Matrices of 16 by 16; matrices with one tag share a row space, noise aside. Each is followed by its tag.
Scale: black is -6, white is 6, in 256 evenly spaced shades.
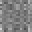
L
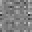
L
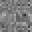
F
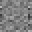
L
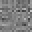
F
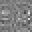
F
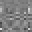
L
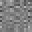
L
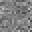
F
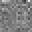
F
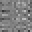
F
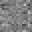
F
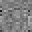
L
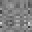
L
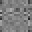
L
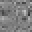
F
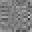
F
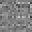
F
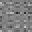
L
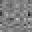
L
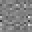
L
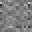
L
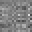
F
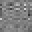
L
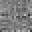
F
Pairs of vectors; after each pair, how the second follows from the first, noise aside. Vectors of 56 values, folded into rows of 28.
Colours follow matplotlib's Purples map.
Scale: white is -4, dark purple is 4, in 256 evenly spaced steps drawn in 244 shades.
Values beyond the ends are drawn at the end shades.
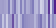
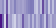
reversed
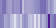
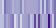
sign-scrambled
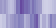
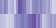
reversed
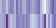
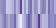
wrapped around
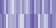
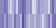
reversed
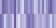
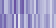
sign-scrambled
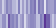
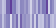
reversed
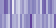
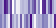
scaled up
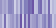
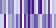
scaled up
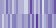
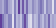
reversed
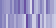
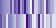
scaled up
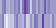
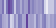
wrapped around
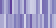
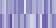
wrapped around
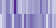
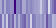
sign-scrambled
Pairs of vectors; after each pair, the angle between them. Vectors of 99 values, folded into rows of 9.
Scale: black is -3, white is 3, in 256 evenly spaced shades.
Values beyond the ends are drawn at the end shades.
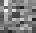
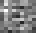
nearly parallel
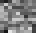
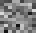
partly aligned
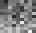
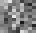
partly opposed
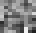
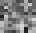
nearly opposite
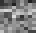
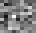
partly aligned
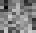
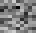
orthogonal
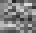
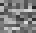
orthogonal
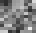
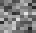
orthogonal
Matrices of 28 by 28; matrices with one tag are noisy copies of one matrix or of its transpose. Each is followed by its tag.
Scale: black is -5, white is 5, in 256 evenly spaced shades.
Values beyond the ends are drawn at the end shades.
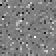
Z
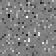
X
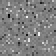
X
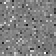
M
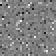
Z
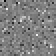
Z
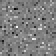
X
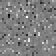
X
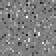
X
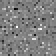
X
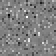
X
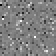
Z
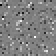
Z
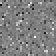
Z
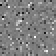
Z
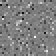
Z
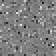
M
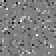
Z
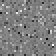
M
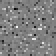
X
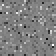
M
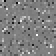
Z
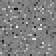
X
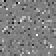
Z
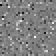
Z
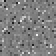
Z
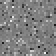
M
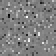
X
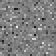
X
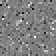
Z
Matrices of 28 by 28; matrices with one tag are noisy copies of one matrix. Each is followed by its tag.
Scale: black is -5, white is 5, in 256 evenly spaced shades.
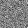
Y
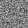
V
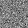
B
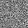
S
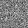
S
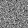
V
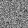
V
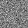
V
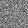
S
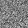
B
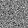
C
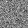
V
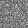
S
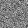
Y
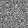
S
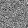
Y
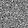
S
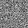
S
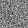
C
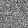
S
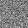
B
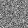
C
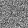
B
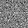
S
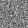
C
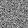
V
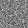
C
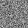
C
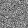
Y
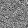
Y
